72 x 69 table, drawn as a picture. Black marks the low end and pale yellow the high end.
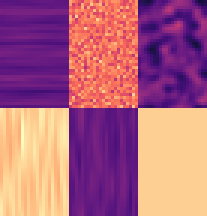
It is made of 2 by 3 panels. Panel 1,1: low, streaked across, faint in contrast. Panel 1,2: high, fine-grained. Panel 1,3: low, blotchy. Panel 2,1: very high, streaked downward, faint in contrast. Panel 2,2: low, streaked downward, faint in contrast. Panel 2,3: very high, flat.
